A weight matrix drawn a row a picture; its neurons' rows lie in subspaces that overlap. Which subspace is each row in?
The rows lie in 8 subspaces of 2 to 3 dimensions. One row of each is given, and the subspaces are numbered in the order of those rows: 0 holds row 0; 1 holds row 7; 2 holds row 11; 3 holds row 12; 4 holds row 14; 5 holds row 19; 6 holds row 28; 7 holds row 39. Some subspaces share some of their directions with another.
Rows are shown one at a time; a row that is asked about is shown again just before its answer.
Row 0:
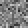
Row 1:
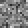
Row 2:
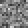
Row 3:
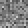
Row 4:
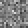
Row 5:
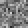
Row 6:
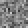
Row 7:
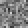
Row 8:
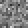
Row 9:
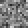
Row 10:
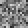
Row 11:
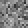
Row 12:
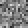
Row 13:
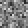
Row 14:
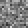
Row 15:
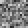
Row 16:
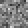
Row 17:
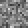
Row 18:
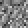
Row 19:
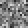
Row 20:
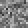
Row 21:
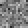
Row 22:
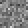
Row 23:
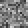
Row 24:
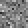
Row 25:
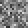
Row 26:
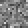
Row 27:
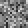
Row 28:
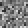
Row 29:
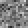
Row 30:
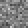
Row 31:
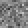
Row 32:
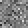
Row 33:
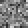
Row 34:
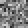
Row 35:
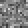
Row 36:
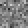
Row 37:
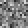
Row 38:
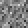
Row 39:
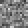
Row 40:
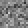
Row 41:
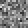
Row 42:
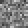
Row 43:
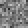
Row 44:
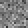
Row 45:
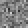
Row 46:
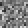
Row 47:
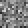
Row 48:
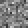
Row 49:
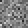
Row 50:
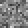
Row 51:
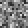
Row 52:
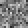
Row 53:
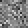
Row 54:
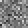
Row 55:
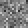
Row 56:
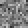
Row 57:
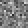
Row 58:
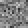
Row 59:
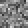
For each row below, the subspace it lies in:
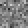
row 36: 5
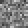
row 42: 7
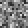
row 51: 5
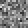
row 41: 0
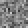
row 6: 1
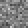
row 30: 4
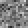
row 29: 2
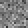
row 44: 4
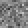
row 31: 2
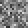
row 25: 2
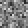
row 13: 5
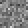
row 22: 3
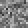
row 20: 2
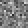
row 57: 5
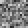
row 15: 7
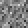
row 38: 6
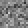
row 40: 2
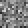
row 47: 6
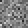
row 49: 3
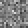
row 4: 3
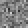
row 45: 1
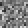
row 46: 6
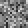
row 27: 7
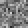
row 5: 1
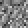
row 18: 6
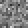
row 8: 3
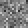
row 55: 7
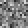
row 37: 5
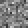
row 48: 1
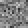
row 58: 5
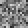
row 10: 2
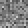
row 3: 4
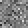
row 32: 3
